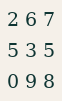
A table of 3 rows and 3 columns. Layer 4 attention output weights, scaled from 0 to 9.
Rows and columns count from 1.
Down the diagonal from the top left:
2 3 8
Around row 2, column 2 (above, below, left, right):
6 9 5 5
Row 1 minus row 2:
-3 3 2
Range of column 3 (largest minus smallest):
3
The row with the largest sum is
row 3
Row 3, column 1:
0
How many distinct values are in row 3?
3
